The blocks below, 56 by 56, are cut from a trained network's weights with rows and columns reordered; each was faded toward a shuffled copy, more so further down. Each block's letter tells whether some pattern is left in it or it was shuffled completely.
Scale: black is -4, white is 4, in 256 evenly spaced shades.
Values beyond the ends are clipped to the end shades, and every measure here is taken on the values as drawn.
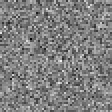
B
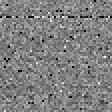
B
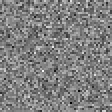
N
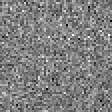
B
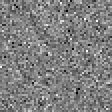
N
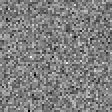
N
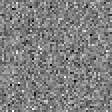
B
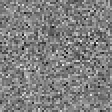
B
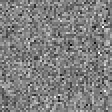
B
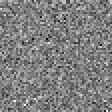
N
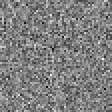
B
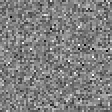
B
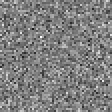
N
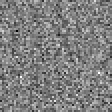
B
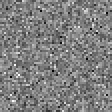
N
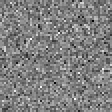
N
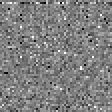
B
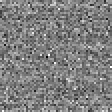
B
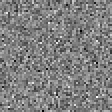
B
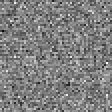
B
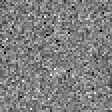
N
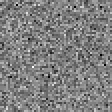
N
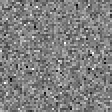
N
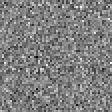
B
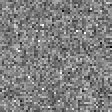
B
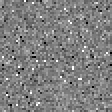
N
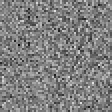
B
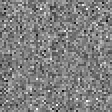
B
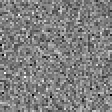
N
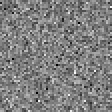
N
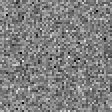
N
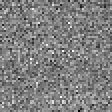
B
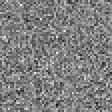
B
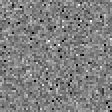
N
